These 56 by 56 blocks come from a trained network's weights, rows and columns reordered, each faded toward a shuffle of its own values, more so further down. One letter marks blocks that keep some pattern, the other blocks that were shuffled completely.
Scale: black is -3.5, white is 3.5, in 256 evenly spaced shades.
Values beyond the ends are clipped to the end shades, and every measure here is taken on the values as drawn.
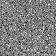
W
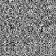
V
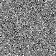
W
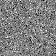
W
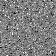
W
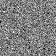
W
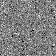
W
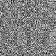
V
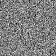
W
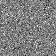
W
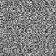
V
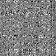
V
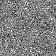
W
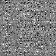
V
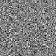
V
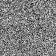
W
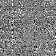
V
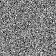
W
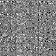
V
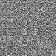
V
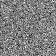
W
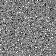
W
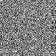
V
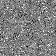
W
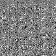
V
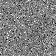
W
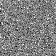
W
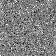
W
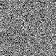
V
